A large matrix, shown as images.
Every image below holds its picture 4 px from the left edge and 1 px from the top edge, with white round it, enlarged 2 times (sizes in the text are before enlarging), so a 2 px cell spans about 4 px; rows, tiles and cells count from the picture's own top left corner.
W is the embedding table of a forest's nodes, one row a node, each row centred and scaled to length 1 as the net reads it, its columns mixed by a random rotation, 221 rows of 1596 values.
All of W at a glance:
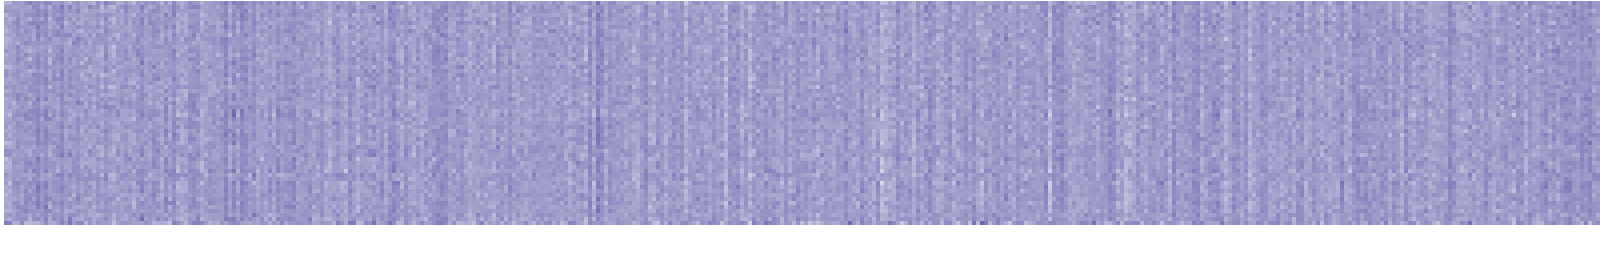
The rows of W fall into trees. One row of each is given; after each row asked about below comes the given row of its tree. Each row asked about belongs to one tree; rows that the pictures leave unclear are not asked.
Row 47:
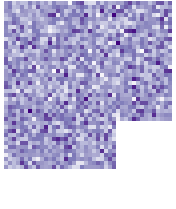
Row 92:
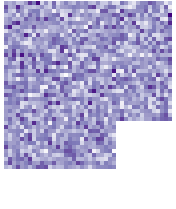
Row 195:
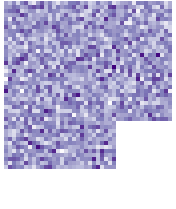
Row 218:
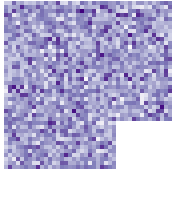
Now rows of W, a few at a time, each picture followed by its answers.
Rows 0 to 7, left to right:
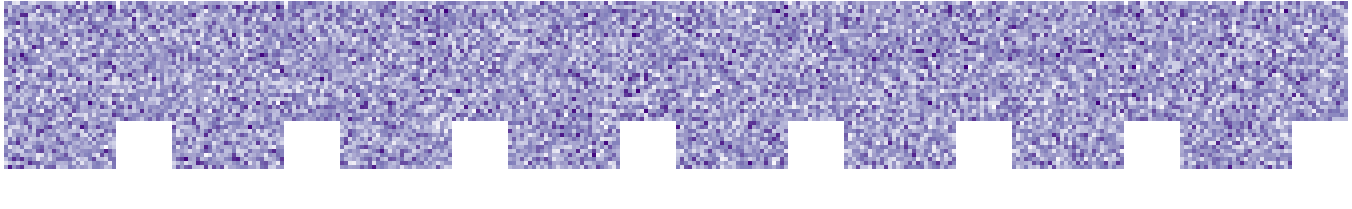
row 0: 195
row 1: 195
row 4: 92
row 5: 92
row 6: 92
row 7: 218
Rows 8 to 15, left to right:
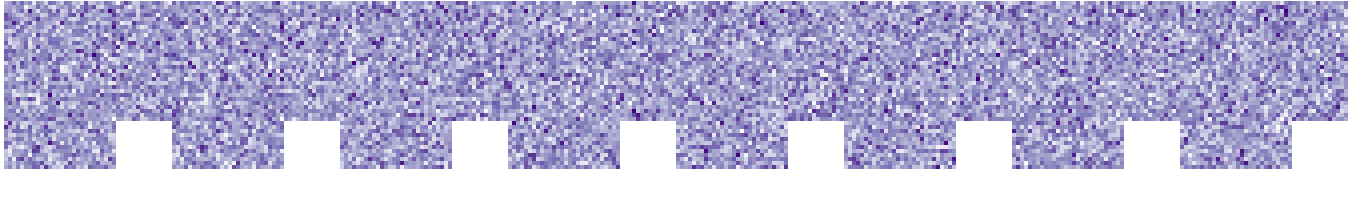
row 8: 92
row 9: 92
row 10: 218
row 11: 47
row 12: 218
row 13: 195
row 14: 218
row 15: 218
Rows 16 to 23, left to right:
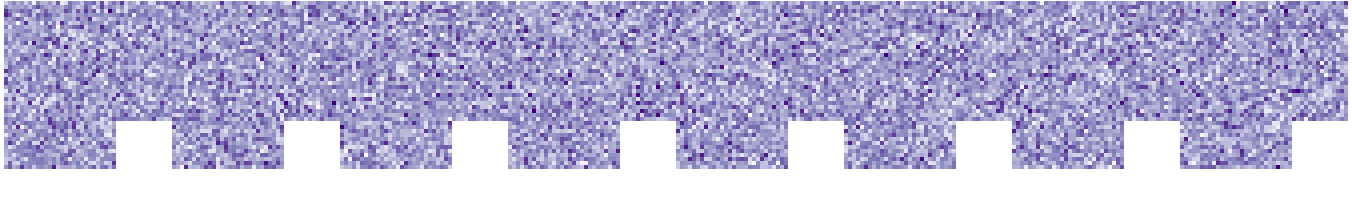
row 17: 92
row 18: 92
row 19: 47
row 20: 47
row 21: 218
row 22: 47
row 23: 218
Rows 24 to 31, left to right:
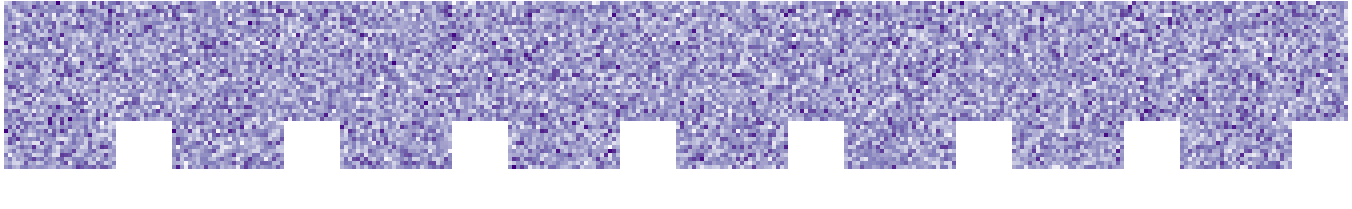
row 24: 218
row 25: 218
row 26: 92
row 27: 195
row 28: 47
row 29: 218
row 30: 47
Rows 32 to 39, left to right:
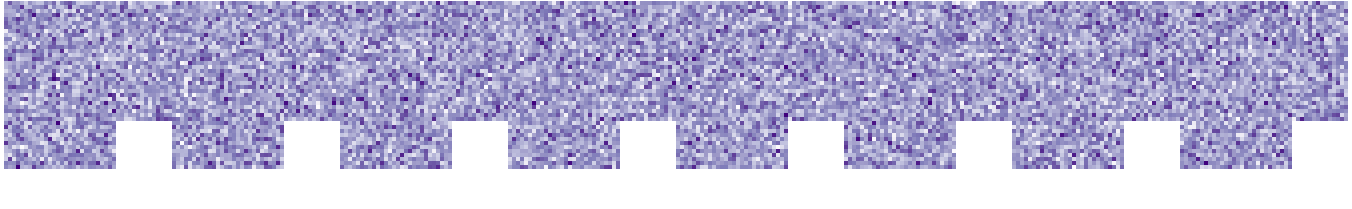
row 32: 92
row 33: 92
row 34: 218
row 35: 218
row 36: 195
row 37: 92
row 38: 218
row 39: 195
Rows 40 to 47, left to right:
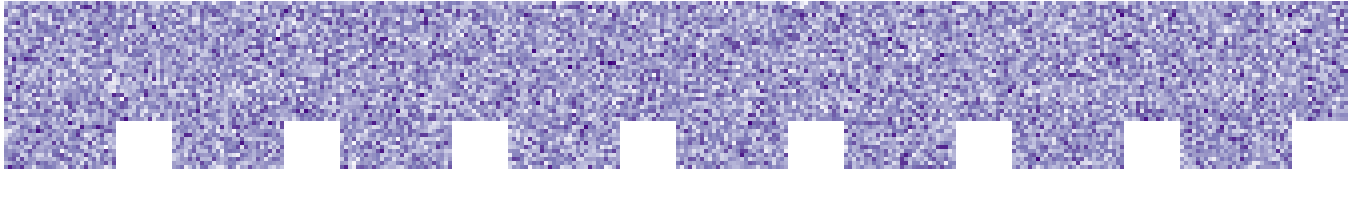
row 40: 195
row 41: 47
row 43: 195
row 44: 92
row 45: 218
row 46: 47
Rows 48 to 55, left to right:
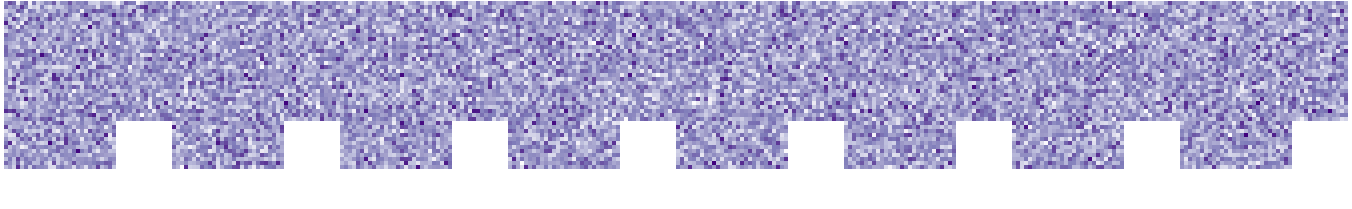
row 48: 92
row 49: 92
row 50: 47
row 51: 218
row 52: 92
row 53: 47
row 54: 218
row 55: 47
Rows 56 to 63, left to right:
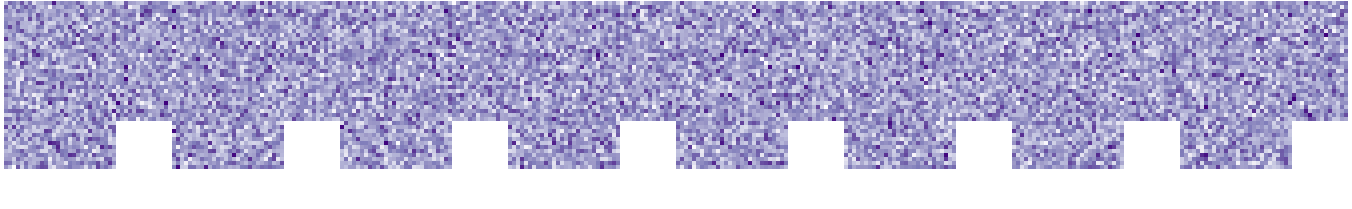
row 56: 92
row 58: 92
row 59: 92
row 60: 92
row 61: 218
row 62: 218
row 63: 47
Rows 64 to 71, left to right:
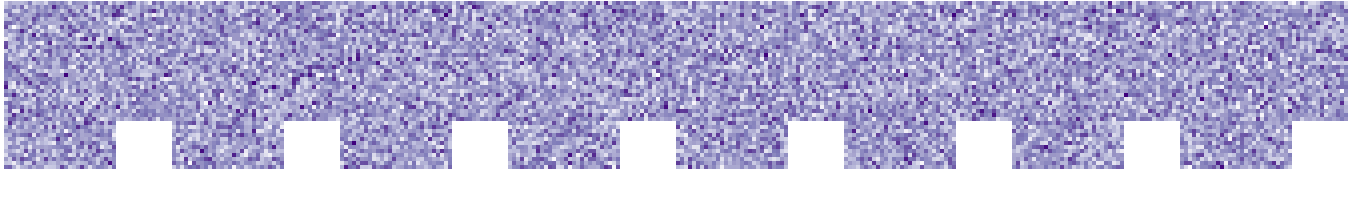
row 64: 47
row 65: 218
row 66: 195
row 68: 92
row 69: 47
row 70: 218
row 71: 92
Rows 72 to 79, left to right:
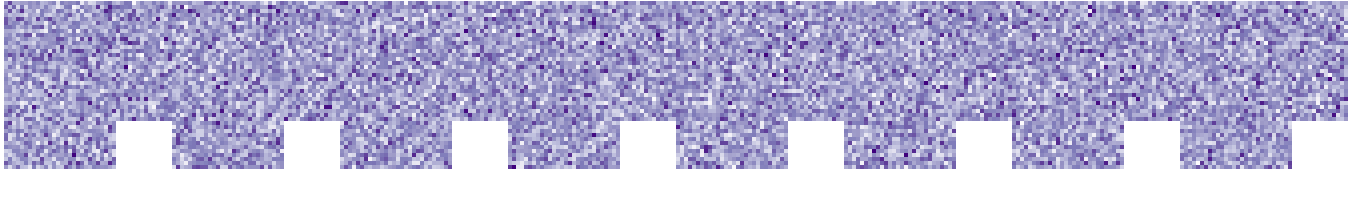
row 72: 92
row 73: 218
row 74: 47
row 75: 218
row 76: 92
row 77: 218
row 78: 92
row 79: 218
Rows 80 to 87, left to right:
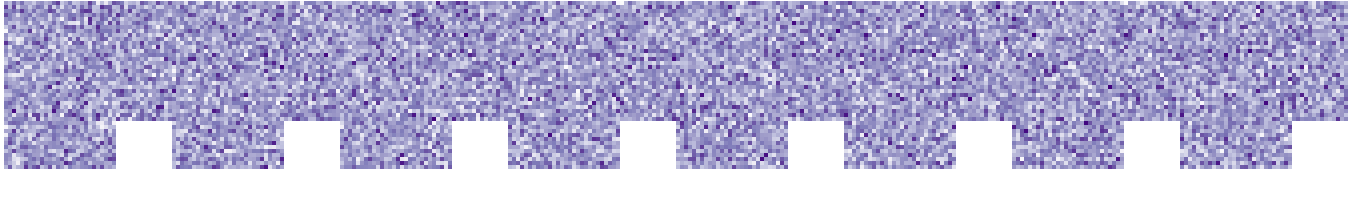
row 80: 218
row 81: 195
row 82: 218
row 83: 92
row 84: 47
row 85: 92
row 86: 92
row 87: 92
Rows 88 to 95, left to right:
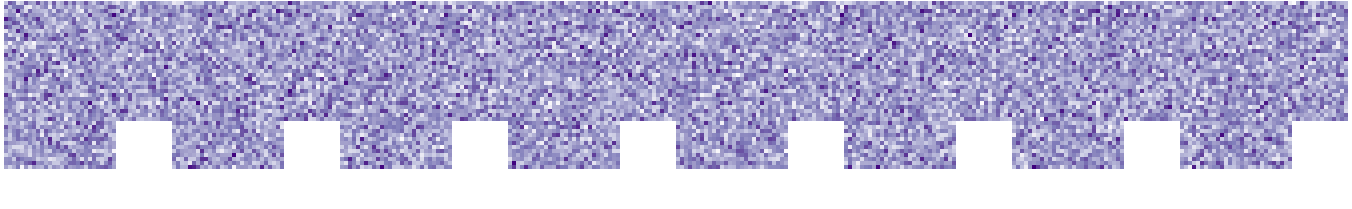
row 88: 92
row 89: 218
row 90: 195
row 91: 218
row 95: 92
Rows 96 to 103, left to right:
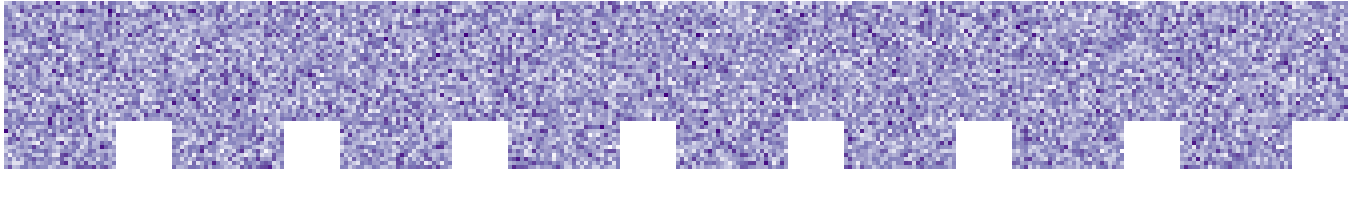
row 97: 218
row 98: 218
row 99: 195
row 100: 92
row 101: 218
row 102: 92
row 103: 195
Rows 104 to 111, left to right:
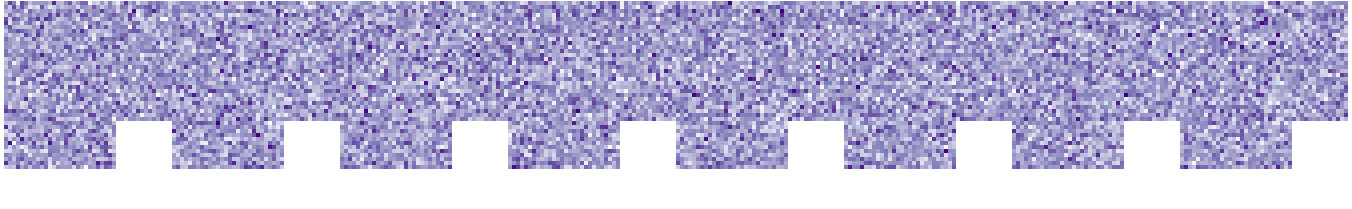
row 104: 92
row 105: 218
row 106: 195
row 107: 195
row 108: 218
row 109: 195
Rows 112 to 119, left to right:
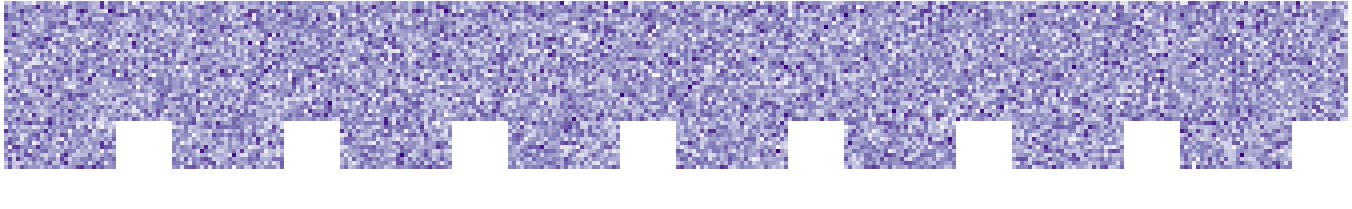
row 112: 218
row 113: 218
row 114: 218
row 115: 218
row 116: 195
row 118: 195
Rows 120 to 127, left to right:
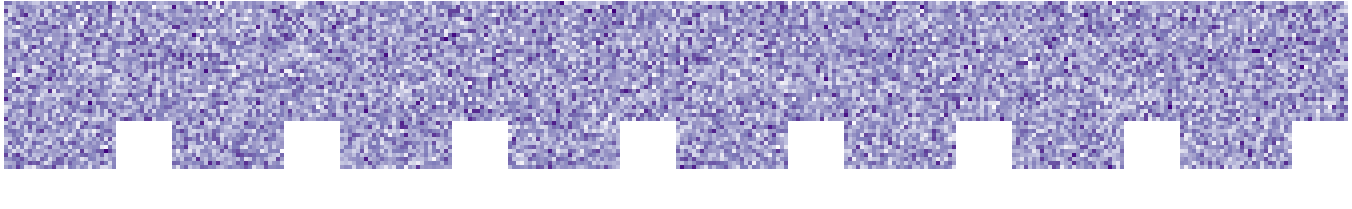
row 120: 195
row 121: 92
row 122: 47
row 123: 218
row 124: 195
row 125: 92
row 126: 218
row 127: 92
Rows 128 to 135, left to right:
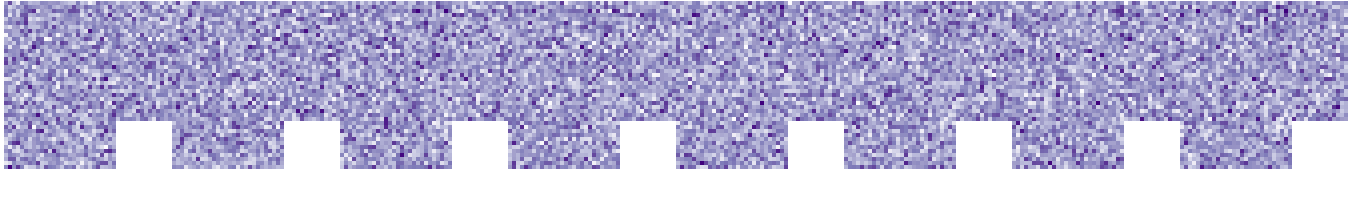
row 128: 195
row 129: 47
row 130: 218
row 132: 195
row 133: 218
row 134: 92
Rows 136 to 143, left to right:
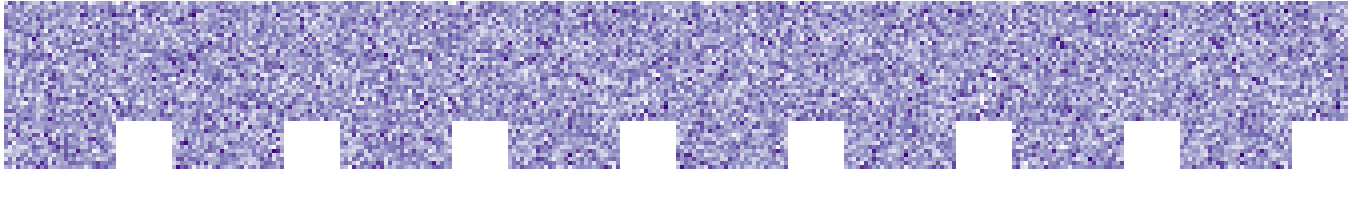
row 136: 92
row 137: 195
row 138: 92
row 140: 195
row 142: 218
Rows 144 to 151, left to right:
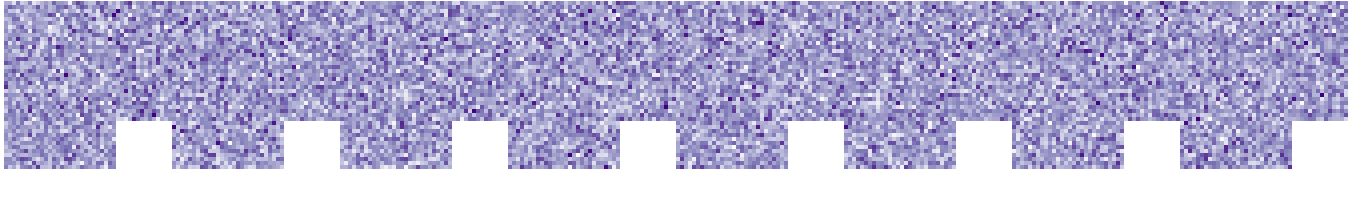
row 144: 47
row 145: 92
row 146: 47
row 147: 218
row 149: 92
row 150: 92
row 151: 47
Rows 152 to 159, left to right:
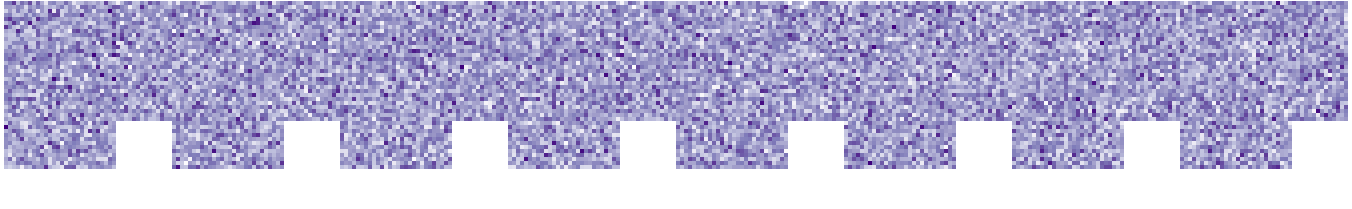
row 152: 92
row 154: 92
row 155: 92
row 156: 92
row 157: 195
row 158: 218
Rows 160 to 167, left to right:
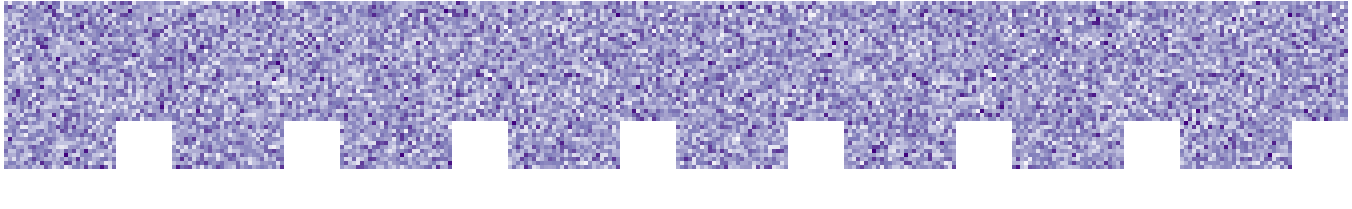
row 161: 195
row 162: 218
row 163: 47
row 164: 195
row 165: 218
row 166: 218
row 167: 47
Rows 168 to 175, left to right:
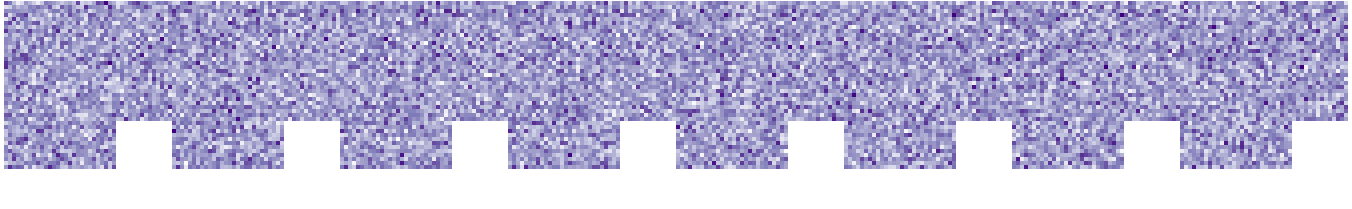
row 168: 195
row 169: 218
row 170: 218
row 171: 218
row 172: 92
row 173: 47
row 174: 92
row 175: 92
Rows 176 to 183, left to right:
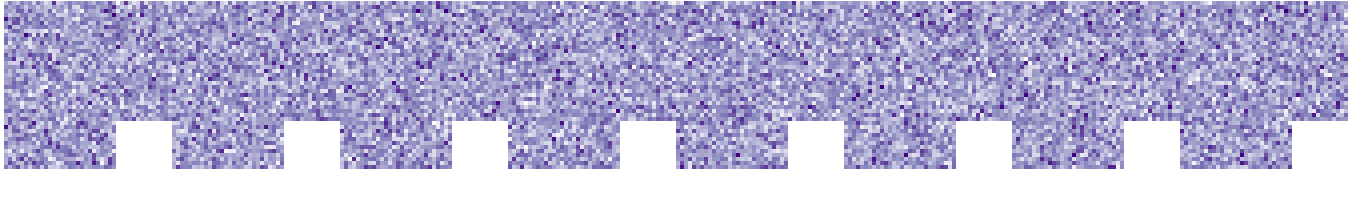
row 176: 92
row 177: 195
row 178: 218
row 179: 92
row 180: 218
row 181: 218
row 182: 218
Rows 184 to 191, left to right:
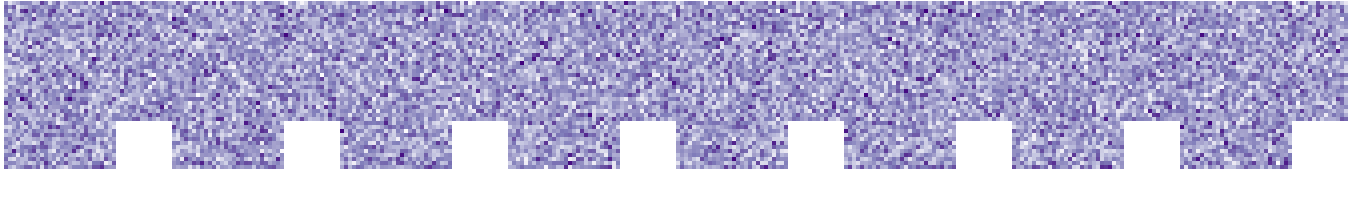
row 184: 218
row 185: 92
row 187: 218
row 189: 218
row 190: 218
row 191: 92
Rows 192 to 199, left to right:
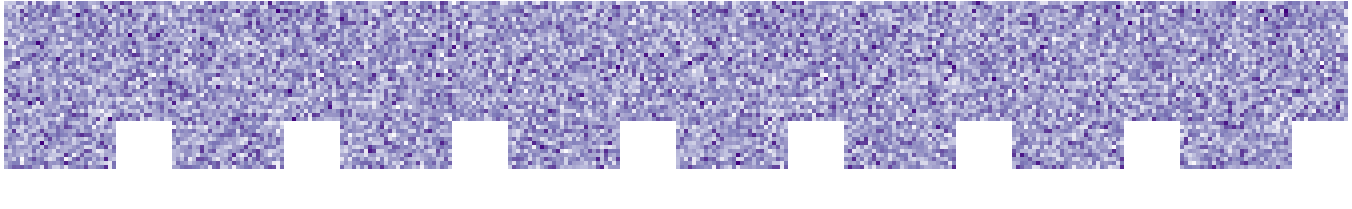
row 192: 218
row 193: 218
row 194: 92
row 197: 195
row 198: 195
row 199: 218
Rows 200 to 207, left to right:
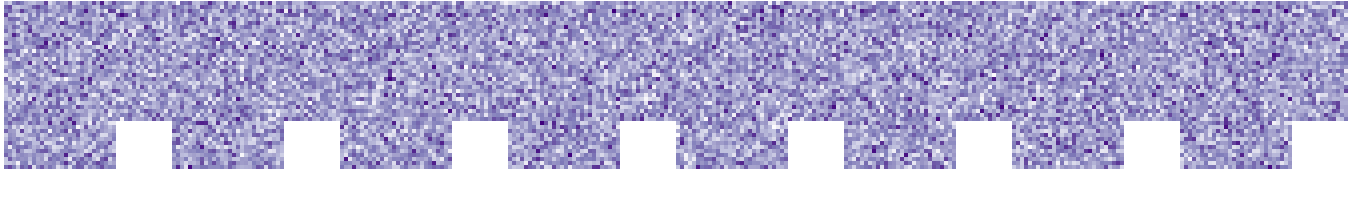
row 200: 218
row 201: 218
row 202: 92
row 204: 218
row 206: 92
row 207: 218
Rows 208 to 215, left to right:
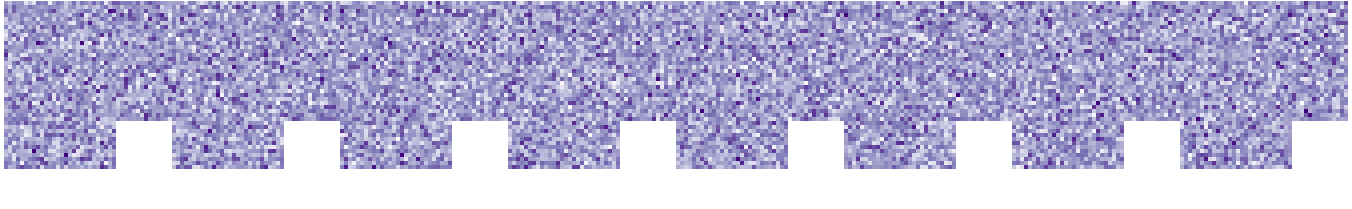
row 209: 195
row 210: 218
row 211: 195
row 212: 47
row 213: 218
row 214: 92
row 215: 47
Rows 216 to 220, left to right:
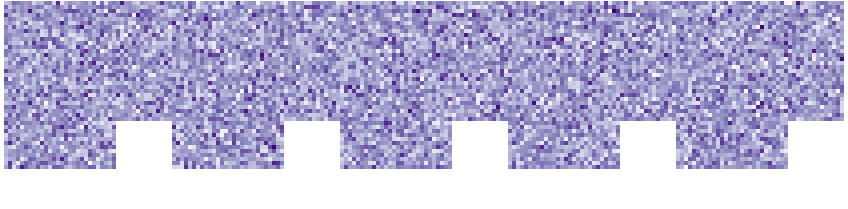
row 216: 218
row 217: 92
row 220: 92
